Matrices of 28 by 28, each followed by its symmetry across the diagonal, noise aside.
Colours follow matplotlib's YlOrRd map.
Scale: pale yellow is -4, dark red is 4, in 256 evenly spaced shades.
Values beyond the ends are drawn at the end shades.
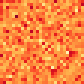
symmetric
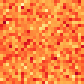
antisymmetric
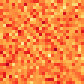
antisymmetric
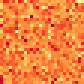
antisymmetric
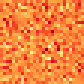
antisymmetric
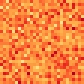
symmetric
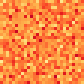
symmetric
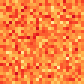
symmetric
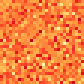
symmetric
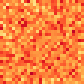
symmetric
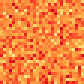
antisymmetric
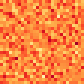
antisymmetric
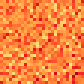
symmetric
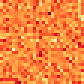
antisymmetric
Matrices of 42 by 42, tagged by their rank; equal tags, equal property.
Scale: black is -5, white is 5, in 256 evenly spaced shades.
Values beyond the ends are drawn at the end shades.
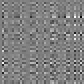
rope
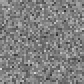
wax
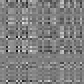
rope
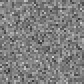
wax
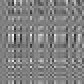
rope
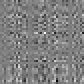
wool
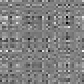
wool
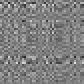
wool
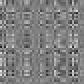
rope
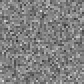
wax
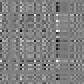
rope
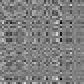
wool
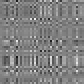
rope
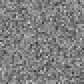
wax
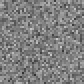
wax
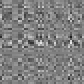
wool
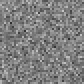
wax
